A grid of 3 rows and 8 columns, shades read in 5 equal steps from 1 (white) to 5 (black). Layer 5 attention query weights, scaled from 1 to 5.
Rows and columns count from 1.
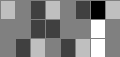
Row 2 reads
3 3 4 4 3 3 1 3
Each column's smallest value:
2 3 2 2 3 2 1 2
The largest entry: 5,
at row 1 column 7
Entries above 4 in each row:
1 0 0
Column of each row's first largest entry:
7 3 2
